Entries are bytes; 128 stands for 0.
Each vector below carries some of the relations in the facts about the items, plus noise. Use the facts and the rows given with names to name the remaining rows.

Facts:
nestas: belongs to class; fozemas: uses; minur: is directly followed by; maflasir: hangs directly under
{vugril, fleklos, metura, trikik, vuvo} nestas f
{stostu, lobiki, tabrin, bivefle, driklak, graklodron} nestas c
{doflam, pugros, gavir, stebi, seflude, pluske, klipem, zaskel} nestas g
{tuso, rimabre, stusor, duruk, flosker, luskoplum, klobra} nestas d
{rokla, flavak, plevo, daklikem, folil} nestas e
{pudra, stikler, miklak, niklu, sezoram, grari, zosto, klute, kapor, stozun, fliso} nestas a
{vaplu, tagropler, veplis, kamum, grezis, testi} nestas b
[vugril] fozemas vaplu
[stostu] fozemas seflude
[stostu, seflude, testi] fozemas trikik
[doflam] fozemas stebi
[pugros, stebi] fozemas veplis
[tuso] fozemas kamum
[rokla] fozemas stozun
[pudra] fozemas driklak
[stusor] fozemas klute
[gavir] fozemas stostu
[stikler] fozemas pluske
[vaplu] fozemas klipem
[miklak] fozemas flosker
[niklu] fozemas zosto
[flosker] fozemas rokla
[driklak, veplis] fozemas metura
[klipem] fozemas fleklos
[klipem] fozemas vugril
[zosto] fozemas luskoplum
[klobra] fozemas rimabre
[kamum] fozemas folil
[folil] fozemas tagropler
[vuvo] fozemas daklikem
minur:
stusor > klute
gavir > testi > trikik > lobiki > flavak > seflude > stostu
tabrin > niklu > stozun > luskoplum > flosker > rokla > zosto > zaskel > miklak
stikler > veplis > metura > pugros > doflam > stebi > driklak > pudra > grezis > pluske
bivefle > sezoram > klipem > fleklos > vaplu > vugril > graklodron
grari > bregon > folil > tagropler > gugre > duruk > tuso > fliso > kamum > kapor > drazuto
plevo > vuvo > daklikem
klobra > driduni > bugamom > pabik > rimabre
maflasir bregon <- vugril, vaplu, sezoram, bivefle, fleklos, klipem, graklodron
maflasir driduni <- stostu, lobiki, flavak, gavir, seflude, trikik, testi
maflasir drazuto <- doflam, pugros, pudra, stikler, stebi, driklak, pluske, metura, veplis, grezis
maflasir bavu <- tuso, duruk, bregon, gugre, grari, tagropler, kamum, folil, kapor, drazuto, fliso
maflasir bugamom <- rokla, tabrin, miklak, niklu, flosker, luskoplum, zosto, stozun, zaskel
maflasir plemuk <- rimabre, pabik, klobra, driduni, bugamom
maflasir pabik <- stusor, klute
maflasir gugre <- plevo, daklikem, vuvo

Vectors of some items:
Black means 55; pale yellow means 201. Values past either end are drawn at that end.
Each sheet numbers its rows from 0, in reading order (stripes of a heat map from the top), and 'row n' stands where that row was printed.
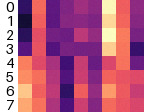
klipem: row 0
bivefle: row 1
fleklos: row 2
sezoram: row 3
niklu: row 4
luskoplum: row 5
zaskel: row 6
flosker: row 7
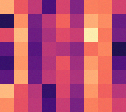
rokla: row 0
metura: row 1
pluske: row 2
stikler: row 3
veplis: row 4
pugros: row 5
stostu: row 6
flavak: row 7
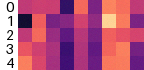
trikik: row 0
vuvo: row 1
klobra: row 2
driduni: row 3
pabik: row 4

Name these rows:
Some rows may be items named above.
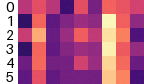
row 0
gavir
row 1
klipem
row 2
grezis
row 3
klipem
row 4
tagropler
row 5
bregon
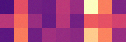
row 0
vugril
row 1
klobra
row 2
daklikem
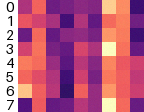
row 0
gugre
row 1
driduni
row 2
grari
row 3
kamum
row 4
rimabre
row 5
lobiki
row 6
zaskel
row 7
vaplu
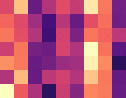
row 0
pluske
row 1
klute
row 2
lobiki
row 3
kamum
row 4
kapor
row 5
driklak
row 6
miklak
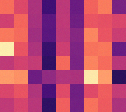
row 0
bugamom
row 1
stusor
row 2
rimabre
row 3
zosto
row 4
trikik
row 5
drazuto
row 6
tabrin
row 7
testi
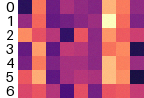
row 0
plevo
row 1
graklodron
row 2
seflude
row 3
stikler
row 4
folil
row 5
pudra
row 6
tabrin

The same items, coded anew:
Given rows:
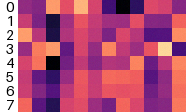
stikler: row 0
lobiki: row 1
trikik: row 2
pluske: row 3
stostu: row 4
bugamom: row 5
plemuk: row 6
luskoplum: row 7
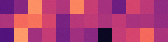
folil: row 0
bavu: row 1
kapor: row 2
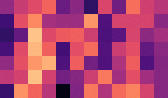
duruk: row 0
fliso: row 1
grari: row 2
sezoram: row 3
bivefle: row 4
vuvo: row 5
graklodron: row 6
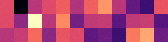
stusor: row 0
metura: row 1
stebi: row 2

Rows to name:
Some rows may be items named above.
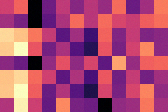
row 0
stostu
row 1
seflude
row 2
tagropler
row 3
grezis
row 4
miklak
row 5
tagropler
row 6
grezis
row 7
pudra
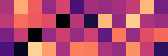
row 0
drazuto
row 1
vaplu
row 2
klute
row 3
plevo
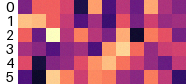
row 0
klipem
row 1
tagropler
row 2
veplis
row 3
rimabre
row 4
gavir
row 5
plevo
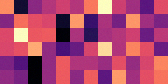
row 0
testi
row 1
klipem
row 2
fleklos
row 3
kamum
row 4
zosto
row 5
miklak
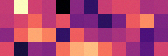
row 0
vugril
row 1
driklak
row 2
bregon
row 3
gavir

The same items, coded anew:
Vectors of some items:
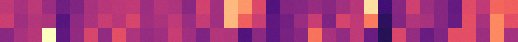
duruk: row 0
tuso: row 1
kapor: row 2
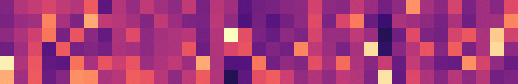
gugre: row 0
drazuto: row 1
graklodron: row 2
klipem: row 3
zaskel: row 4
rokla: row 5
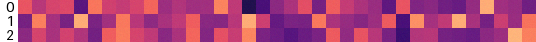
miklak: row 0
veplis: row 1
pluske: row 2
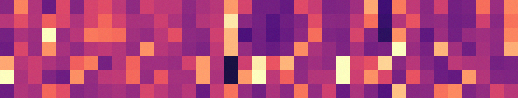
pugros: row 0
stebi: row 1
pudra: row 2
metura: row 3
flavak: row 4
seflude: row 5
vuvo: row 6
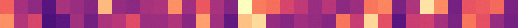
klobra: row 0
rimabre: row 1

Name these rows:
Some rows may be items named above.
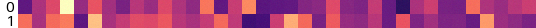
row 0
vugril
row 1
zosto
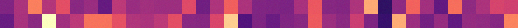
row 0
vaplu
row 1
pudra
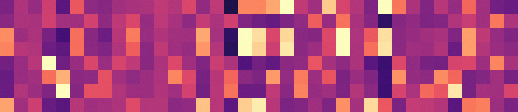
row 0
trikik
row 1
kamum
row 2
lobiki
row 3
lobiki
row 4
kapor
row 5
grari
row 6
plevo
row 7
rimabre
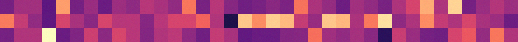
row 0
bregon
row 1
testi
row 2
kapor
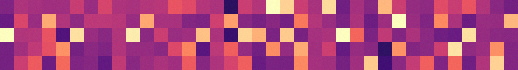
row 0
klute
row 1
metura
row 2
stostu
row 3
sezoram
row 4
klipem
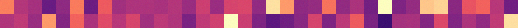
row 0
tabrin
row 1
driklak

